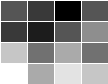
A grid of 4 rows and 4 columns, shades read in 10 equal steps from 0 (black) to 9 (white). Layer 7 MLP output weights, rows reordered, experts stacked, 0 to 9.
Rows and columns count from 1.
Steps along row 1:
down down up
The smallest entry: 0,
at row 1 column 3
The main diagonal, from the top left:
3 1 6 7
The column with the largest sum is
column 1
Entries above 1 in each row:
3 3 4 4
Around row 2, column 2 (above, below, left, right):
2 4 2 3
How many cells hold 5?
1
